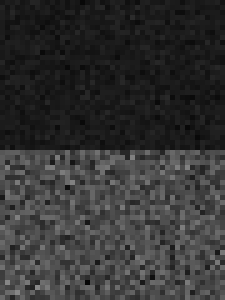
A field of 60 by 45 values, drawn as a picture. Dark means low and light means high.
It is made of 2 by 1 panels. Panel 1,1: very low, fine-grained, faint in contrast. Panel 2,1: low, fine-grained.
